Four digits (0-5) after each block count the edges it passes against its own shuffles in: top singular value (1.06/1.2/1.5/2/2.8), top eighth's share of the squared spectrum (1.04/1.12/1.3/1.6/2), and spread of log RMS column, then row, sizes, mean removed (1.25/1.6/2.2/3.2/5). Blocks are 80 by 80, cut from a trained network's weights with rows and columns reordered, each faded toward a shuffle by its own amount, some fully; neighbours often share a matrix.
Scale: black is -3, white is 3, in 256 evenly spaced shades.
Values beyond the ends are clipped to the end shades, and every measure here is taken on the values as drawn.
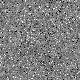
0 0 0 0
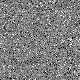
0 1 0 0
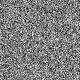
0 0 0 0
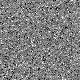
0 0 0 0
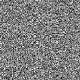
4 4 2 1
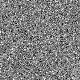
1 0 0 0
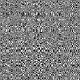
4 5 3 3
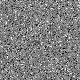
0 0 0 0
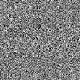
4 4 2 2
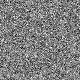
1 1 0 0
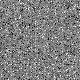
1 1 0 0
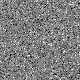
0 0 0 0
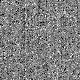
2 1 0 0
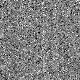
1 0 0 0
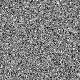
1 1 0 0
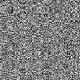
4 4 2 1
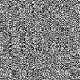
4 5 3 2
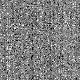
3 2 0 2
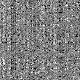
3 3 0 3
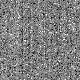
2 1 0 1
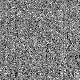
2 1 0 1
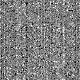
3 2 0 2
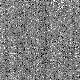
2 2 0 1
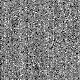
2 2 1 0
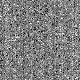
2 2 0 1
